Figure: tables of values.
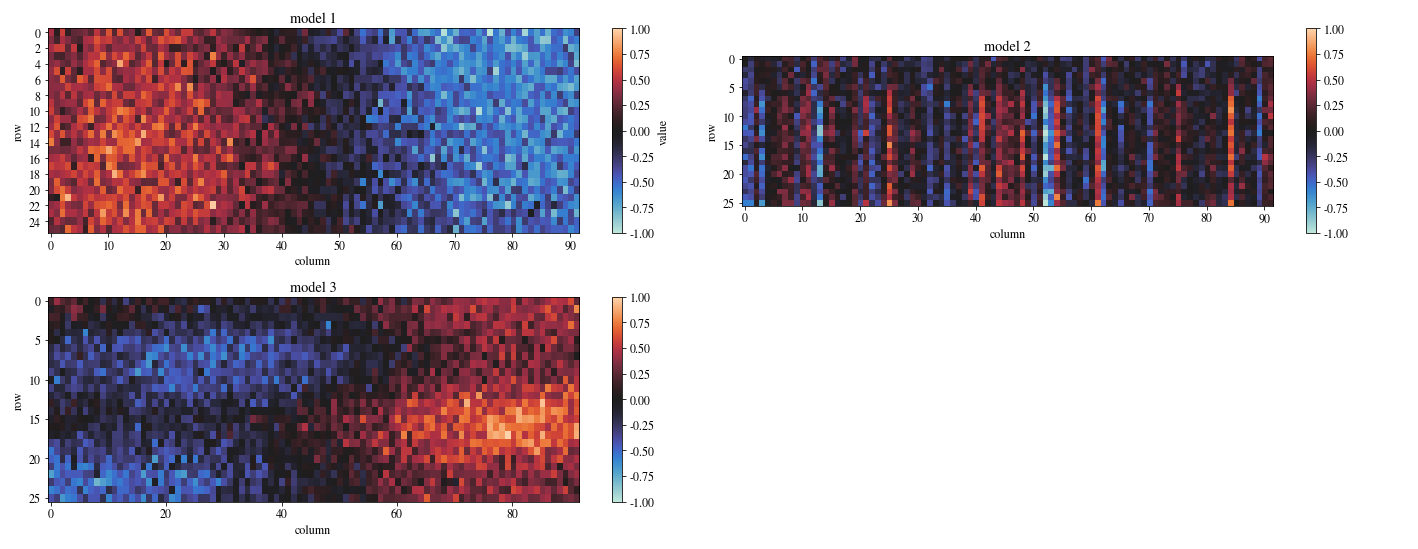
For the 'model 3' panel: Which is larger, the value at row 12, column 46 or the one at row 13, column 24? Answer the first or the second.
the first
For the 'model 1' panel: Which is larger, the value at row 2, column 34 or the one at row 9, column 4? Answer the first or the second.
the second
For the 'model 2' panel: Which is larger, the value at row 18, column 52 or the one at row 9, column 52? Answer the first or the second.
the first
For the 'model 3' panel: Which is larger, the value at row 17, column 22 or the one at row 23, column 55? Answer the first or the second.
the second
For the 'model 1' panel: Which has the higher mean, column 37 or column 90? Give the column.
37
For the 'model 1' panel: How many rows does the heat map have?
26
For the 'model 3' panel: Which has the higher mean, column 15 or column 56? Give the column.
56
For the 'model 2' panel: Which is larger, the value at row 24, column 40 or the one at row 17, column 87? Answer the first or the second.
the second
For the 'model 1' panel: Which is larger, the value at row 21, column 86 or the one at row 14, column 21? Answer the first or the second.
the second
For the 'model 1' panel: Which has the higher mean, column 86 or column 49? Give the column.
49
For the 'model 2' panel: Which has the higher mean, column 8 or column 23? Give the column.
8
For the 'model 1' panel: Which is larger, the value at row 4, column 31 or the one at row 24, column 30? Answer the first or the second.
the second
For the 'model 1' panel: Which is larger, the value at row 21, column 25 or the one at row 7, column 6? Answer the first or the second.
the first
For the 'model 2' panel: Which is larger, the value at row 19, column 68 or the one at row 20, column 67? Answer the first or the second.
the second
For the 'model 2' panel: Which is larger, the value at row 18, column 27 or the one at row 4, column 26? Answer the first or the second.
the second
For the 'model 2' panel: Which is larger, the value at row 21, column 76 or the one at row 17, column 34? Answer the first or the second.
the second
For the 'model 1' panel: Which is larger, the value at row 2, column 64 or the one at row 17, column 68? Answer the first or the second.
the second
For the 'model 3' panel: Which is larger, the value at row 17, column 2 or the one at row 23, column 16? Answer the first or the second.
the first
